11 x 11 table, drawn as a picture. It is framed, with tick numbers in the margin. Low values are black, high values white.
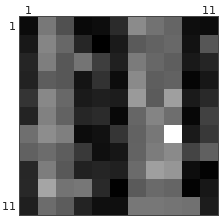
Average level on the scale: 30%. Slope: none. Roughest part: middle right. Stripes: upright, repeating 2 times.
